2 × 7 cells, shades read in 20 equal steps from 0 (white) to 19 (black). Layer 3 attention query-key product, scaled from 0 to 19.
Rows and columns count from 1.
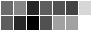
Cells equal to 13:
2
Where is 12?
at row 1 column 4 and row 2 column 1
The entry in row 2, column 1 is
12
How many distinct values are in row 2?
6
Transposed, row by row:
11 12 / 9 16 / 16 19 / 12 13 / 13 7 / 14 7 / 3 0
